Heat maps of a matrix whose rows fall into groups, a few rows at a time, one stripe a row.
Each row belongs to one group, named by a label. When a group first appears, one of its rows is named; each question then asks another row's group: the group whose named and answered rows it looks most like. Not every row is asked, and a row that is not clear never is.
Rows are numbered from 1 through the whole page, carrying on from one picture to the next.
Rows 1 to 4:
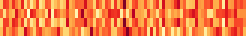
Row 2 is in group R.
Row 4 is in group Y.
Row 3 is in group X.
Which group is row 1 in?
X
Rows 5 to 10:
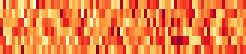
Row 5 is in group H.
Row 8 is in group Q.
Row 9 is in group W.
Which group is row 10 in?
X
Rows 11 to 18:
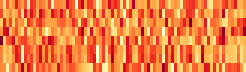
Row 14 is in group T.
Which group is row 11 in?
R
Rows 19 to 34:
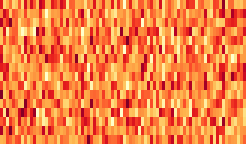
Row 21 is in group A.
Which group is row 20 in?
T
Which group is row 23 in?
Y
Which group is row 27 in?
T
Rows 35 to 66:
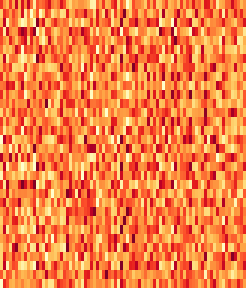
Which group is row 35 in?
A
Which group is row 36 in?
X
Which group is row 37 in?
H
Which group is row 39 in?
W
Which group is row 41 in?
H
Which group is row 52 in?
A
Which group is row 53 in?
H
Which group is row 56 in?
R
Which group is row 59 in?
X
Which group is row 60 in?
H
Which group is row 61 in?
R
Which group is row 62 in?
X
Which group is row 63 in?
T
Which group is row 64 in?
H
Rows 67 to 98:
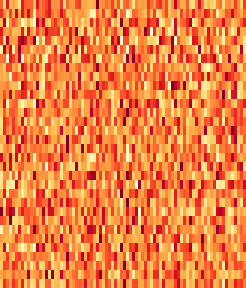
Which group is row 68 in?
A
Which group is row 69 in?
H
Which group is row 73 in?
W
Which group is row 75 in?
Q
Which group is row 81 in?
T
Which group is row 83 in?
R
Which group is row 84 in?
A
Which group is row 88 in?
H
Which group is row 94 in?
H
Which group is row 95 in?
R
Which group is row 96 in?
X
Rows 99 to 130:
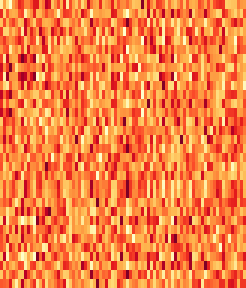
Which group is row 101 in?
Y
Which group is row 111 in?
A
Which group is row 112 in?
X
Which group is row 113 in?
T
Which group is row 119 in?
Y
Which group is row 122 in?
A
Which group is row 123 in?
H
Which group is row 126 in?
W
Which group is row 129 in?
Y
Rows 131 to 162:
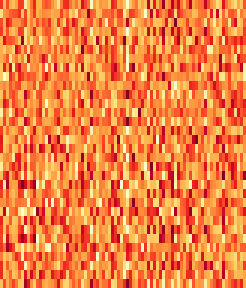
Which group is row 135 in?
X
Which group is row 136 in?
R
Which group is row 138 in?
R
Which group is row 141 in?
Y
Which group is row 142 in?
T
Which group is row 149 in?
T
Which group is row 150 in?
T
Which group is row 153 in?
R
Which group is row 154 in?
H
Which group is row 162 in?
Y
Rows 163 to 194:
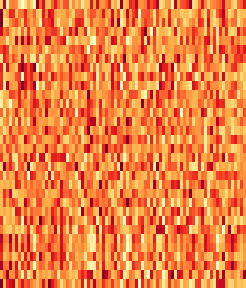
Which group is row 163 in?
H
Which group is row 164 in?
Q
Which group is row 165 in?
Q
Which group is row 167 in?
A
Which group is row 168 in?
T
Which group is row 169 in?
X
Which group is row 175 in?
R
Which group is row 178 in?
Y
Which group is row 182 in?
R
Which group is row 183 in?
R
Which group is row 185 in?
Y
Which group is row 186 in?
R
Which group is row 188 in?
W
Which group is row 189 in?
A
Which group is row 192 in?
A
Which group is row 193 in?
T
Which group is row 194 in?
Q
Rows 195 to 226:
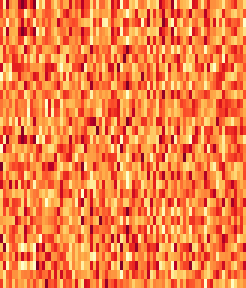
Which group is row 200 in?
Y
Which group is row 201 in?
X
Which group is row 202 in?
Q
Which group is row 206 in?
R
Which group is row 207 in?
R
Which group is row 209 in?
X
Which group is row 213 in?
Q
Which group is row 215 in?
A
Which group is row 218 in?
Y
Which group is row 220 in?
Y
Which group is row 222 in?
H
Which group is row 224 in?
H
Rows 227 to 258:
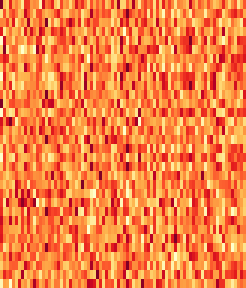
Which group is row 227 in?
Q
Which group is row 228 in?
Y
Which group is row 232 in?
H
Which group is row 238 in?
Q
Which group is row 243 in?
Y
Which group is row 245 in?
Y
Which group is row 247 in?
R
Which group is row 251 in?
A
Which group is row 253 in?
W
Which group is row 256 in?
Y
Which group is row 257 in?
X
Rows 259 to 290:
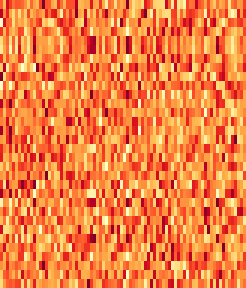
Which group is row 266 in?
H
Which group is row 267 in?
Q
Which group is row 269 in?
Y
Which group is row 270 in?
Q
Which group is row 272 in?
R
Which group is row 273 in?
Q
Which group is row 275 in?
A
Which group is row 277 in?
T
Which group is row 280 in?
A
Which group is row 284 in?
Q
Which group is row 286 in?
W
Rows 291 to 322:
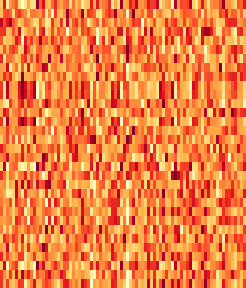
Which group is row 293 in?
A
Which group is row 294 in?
W
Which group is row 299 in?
X
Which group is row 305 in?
R
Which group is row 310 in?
W
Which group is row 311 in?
A
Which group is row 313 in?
R
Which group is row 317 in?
X
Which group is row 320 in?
H
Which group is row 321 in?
A
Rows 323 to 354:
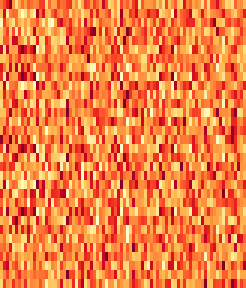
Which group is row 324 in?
H
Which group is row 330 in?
A
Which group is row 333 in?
Y
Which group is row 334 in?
X
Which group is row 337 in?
T
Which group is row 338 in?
A
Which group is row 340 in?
X
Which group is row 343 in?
H
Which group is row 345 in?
R
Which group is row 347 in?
X
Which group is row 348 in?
A
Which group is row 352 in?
T
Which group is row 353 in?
R
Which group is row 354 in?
T
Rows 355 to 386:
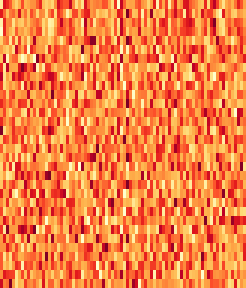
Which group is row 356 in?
W
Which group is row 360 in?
R
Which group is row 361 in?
H
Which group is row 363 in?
Q
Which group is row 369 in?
Q
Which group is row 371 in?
W
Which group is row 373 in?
R
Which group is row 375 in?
Y
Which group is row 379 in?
T
